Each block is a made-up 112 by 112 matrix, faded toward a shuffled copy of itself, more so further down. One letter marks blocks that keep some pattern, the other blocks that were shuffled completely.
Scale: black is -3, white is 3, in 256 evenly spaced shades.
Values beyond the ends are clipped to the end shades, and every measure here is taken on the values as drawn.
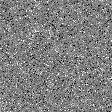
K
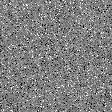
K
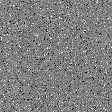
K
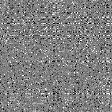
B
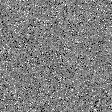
K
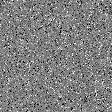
K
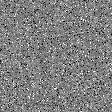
K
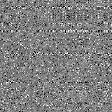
B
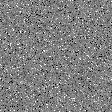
K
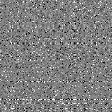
B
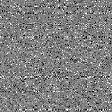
B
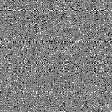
B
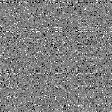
B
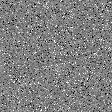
K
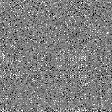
B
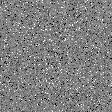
K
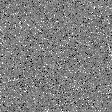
K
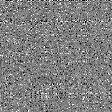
B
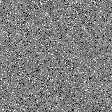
K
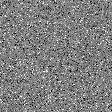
K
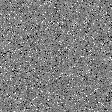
K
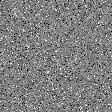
K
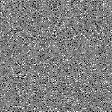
B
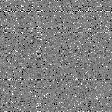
B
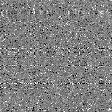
B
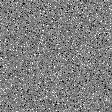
K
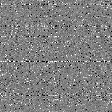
B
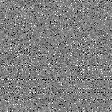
B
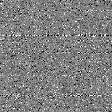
B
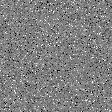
K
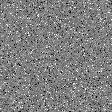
K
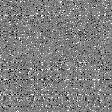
B
